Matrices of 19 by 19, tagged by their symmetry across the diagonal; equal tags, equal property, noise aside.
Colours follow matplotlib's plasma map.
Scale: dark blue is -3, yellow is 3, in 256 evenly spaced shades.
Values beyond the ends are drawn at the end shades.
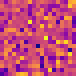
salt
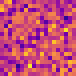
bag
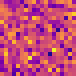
salt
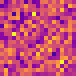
bag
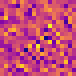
salt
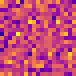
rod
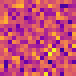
bag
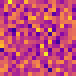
rod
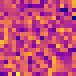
salt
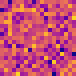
bag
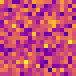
rod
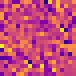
salt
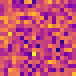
rod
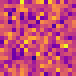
rod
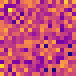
bag
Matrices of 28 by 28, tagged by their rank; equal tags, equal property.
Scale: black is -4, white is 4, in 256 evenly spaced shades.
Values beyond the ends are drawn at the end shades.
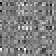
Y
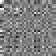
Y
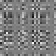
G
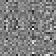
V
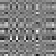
G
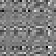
Y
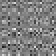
Y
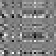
G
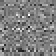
V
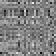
Y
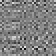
Y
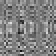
Y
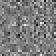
V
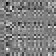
Y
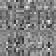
V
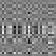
G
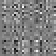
Y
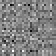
V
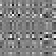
G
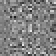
V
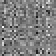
V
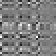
G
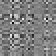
Y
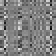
G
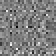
V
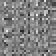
V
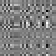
G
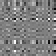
G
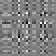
G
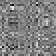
V
